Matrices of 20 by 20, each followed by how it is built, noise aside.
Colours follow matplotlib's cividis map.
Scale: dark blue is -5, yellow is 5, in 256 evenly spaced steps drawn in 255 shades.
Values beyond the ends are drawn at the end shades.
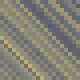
Toeplitz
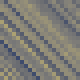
Toeplitz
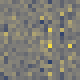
uneven columns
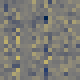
uneven columns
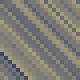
Toeplitz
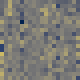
uneven columns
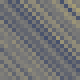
Toeplitz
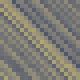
Toeplitz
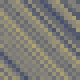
Toeplitz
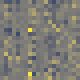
uneven columns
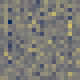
uneven columns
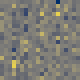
uneven columns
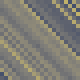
Toeplitz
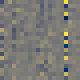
uneven columns
